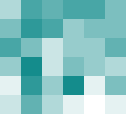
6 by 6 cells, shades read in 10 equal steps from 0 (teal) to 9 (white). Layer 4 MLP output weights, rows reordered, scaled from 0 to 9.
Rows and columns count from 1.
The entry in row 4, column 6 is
6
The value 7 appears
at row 3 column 3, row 4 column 3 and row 6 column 1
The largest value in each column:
8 4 7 8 9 8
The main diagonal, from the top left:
6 1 7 4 8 8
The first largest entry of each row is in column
1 4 3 3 1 5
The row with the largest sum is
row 6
